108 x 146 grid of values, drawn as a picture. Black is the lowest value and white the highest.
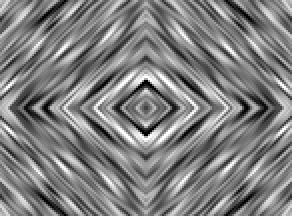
The histogram is bell-shaped. On average the colour sits 50% of the way up the scale. There is no overall slope. Its left and right halves mirror each other, and so do its top and bottom.
